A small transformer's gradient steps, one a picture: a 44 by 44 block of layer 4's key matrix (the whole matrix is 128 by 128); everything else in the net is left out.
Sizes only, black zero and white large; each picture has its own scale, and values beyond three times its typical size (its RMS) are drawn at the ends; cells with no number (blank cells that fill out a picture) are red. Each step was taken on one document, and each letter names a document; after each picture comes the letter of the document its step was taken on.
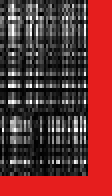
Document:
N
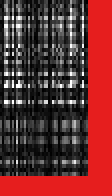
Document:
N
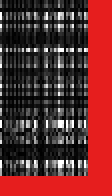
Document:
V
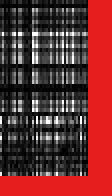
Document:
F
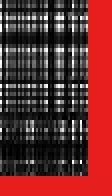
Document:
V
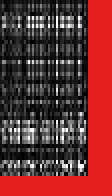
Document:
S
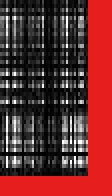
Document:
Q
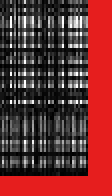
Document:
Q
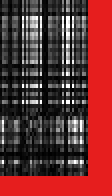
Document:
N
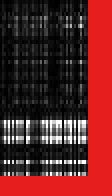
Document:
S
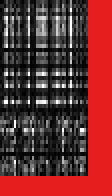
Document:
Q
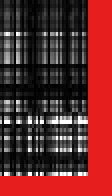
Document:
F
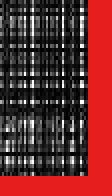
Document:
Q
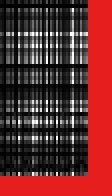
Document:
F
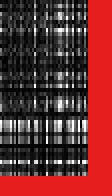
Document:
N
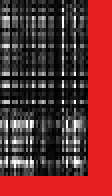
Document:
Q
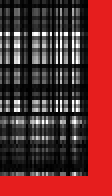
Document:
F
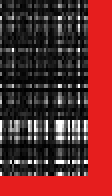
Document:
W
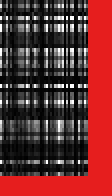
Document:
W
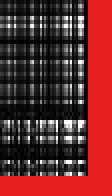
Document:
S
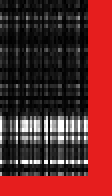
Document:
V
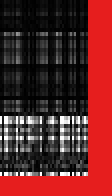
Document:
F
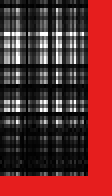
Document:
F
